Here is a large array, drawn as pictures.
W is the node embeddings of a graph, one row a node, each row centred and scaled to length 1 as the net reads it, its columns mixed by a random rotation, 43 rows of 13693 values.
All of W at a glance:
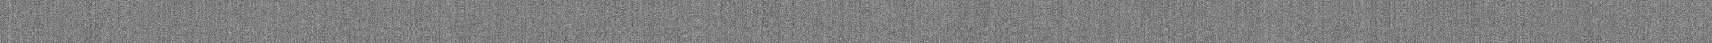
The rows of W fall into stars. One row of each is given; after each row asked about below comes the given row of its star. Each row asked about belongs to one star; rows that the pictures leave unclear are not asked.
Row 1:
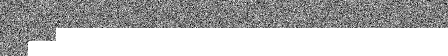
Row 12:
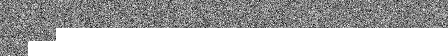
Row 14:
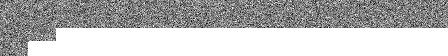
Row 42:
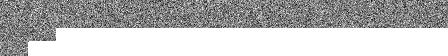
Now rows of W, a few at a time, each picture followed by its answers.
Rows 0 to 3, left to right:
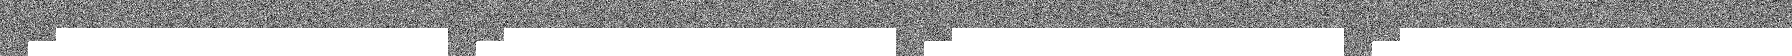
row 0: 42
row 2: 12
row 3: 1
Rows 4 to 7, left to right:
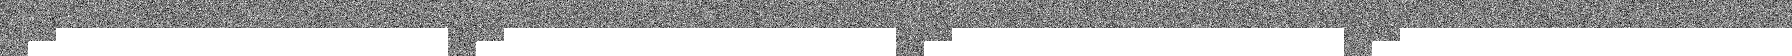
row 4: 1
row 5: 14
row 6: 42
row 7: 12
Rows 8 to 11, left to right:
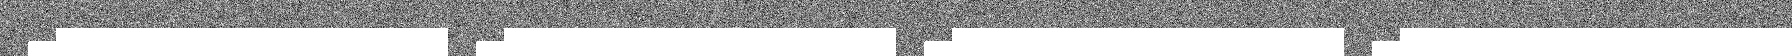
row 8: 42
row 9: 12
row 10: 12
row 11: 12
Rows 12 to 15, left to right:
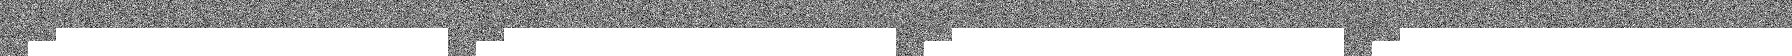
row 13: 12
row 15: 12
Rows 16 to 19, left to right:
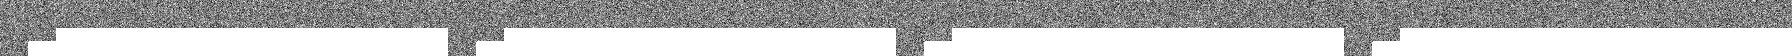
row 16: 42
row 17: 12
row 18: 1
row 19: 1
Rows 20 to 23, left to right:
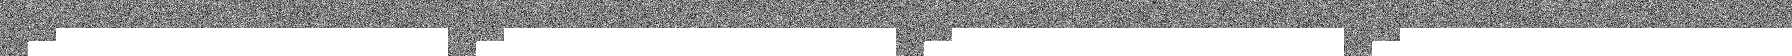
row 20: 14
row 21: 1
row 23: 1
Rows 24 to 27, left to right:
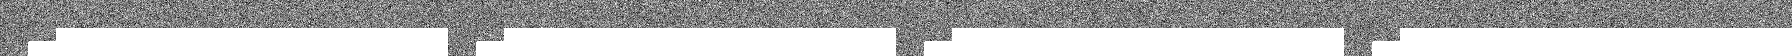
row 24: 1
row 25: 1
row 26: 1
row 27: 42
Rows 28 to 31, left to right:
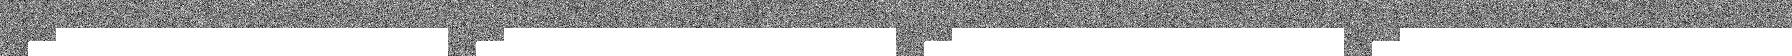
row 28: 42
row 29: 42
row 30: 42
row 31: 14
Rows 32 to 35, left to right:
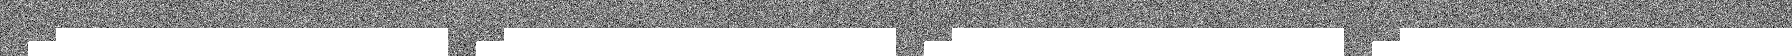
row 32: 1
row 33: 14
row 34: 1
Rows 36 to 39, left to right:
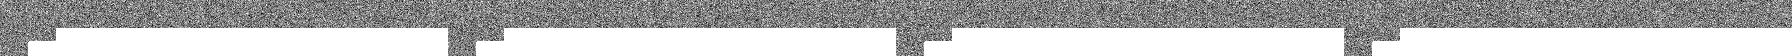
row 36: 42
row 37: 42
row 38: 14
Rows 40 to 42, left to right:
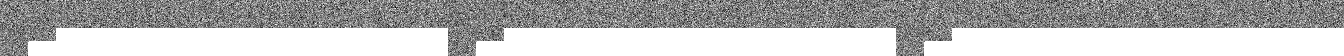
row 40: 42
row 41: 12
